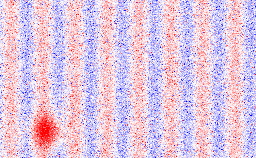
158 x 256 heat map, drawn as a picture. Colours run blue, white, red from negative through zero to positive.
One bump rises in the bottom left. The ninth with the highest average is the bottom left. Stripes running up and down repeat 8 times from left to right.
